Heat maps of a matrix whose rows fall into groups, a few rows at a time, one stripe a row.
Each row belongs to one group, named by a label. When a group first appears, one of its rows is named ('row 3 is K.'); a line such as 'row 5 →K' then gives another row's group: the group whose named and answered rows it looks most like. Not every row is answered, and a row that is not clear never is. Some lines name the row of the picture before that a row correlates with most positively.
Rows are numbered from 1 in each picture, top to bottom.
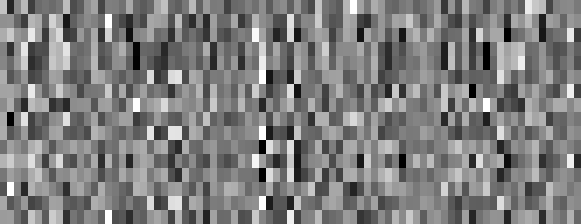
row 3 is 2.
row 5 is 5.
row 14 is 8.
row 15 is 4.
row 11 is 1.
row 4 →5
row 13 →1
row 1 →5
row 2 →2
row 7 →2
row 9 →5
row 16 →2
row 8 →8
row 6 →4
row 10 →4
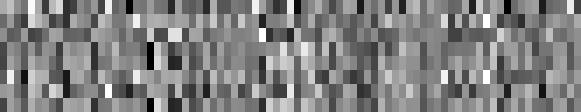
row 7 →2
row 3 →4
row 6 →8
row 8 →1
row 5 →1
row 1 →2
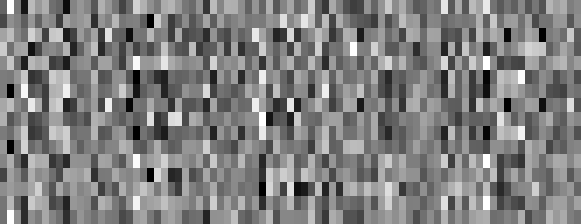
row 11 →5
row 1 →8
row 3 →2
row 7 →5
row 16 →8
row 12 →8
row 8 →2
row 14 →1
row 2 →1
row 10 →5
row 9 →4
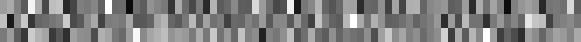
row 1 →2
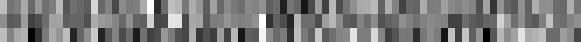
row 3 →5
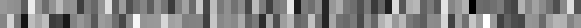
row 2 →8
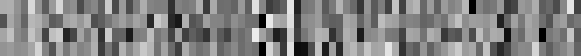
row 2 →1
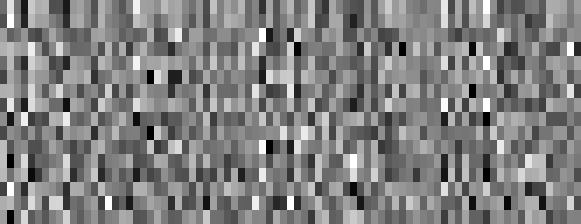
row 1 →8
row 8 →8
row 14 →8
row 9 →5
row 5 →8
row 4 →2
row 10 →1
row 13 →5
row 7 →2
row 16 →5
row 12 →5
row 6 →1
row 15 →2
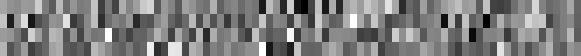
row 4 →4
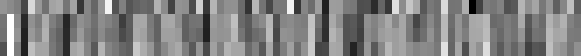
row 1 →2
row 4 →8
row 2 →8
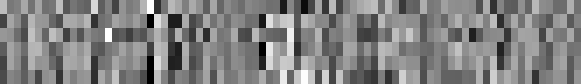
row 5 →1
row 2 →1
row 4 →1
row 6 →1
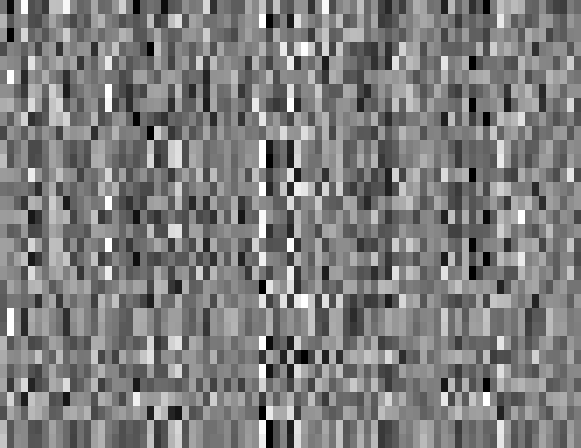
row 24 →8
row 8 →2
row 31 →4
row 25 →4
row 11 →4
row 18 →2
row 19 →5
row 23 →8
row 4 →1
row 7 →2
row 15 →2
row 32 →4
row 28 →5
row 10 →1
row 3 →5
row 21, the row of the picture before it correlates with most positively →4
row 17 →4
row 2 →4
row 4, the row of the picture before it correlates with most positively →6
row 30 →1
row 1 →5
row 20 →2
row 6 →8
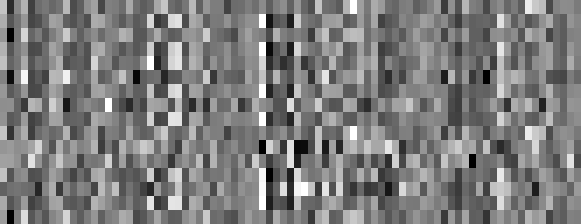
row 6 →5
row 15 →4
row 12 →2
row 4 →4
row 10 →5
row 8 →2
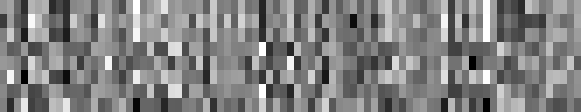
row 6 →8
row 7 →4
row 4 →4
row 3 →8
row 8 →5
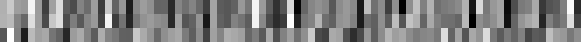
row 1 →2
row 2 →2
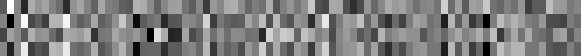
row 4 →5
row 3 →1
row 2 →5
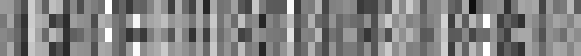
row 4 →8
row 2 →8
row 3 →2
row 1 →2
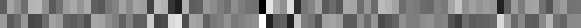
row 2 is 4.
